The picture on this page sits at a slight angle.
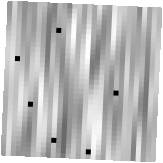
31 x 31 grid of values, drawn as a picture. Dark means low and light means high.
Overall the values sit about 70% of the way up the scale. The grain runs up and down. Six lone cells stand out, each far lower than its neighbours. No overall slope runs across the table.
